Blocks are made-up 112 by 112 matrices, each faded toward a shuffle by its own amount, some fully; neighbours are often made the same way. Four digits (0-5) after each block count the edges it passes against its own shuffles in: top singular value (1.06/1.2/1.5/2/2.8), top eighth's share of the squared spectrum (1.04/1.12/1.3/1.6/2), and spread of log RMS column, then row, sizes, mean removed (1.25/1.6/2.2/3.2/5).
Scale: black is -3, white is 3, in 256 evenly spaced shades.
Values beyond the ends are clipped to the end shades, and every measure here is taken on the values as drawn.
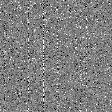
2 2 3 0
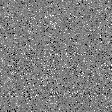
1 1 2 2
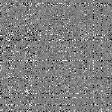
2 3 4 4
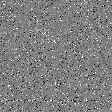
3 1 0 1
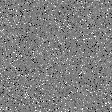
0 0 0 0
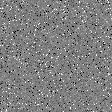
0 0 0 0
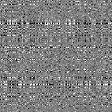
5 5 3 4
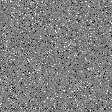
2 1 0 0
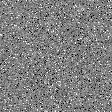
1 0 0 0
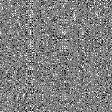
4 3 2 1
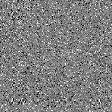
4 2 2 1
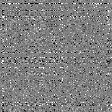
4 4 2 3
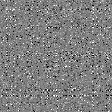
4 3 2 2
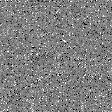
3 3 1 2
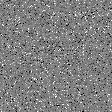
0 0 0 0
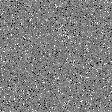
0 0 0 0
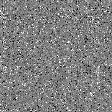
3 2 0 1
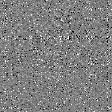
3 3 2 2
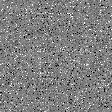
2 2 1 1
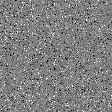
2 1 0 0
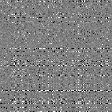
4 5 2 4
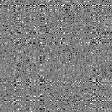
5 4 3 3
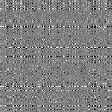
5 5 3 4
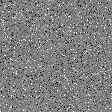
0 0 0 0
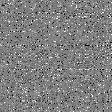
4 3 1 2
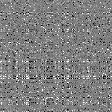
5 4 2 3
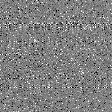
4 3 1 2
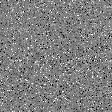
2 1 0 0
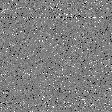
3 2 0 1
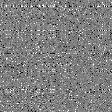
4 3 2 2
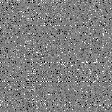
4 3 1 2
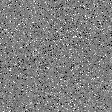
2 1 0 0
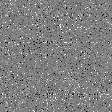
3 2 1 1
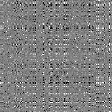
5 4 3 3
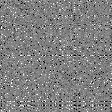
4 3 2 2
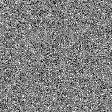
3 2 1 1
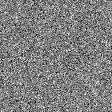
0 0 0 0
